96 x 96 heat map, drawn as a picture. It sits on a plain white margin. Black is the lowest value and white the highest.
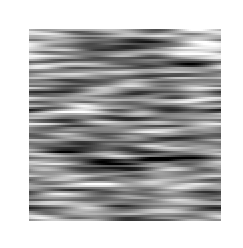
Neither half mirrors the other. Streaks run across, left to right. The histogram is bell-shaped.
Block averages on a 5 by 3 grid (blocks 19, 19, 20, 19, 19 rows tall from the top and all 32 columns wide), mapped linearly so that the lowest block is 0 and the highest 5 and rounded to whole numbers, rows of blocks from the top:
415 | 233 | 322 | 202 | 424
